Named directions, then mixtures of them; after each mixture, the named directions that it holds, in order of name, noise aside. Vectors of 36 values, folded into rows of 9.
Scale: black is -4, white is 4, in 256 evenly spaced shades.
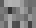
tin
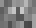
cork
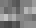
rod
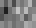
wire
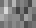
wire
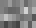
rod, tin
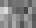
cork, tin, wire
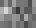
wire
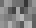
cork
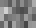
tin, wire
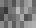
wire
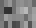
rod, tin, wire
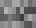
cork, rod, wire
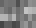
rod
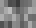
rod, tin, wire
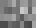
cork, rod, tin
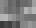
rod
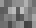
cork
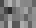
tin, wire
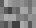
rod, tin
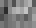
cork, wire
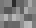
cork, rod, wire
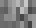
cork, tin
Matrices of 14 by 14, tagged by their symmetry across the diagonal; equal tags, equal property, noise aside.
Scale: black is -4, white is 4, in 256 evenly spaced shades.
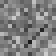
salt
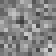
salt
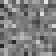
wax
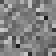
salt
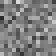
wax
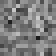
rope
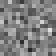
wax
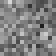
rope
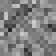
salt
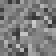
salt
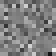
wax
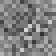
salt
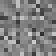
wax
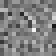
rope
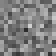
wax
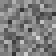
salt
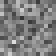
rope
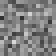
rope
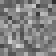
rope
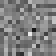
wax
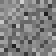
salt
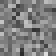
rope
